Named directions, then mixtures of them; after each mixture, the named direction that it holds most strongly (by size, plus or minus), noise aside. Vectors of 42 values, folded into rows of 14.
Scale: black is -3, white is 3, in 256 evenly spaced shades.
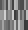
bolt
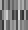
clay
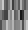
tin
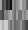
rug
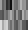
rug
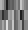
tin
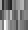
rug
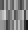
bolt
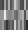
bolt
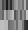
rug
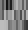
rug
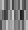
tin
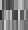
clay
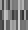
clay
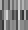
clay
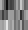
rug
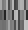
bolt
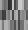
bolt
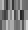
tin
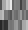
rug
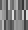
bolt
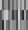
clay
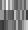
rug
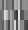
clay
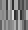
bolt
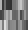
rug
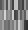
bolt
